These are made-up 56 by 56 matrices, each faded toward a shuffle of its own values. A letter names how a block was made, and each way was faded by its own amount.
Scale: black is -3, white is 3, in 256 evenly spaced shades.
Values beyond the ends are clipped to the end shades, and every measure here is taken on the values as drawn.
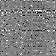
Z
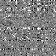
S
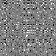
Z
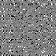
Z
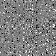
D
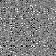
Z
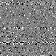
S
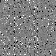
D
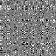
Z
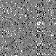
D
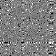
Z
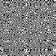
Z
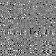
Z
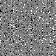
D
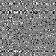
Z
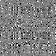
Z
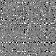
S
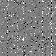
D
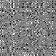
Z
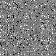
D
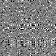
S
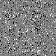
D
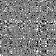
Z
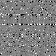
S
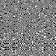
S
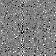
D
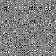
Z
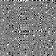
Z
